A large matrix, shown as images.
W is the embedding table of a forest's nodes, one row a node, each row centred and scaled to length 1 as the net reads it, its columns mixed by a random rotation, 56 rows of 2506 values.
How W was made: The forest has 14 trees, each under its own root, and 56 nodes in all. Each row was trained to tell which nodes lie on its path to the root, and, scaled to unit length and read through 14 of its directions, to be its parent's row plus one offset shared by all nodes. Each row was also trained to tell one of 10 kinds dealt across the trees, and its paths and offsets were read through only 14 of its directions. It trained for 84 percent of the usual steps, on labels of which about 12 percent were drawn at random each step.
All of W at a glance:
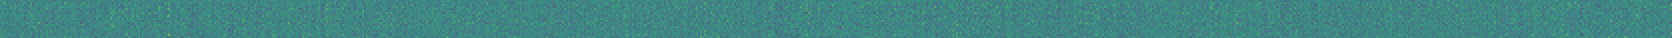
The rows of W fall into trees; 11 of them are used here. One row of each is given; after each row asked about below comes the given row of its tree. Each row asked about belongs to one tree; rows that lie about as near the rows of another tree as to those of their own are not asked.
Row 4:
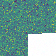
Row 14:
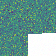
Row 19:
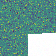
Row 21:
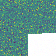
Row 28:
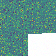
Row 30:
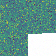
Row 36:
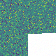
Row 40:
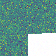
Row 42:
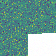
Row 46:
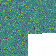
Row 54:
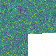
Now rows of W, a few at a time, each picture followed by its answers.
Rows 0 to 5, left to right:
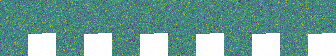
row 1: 19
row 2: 14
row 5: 46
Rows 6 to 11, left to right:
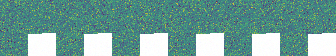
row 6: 21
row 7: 42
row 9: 54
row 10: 54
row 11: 14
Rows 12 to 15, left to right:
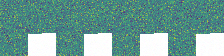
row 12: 36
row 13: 14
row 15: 21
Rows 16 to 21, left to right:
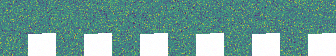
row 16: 4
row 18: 40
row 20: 40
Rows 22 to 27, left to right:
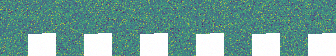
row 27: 40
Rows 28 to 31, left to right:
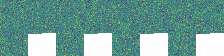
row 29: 46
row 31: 4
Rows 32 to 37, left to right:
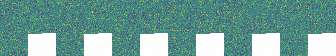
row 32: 46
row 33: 46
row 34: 40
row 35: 19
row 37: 14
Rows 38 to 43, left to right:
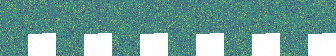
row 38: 19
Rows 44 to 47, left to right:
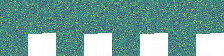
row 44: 54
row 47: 19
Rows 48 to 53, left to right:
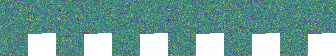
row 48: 28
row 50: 14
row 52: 36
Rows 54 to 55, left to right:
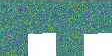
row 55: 42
